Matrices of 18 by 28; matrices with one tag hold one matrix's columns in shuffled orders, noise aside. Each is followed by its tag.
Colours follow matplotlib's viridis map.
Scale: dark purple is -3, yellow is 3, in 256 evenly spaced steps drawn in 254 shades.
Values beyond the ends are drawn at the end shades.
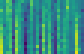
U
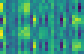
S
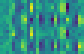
S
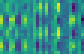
S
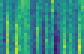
U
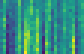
U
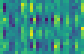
S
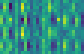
S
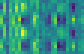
S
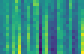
U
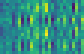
S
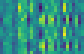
S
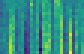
U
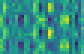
S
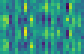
S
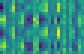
S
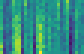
U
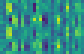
S
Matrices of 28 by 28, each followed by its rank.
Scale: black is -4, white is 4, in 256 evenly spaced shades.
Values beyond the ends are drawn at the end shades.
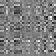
three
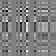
one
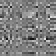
three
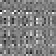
three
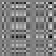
one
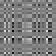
one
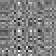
three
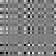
one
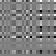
one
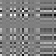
one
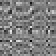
three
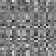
three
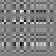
one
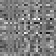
three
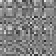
three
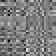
three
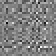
three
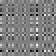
one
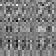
three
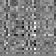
three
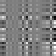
one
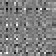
three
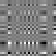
one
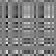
one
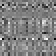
three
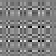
one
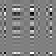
one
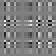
one
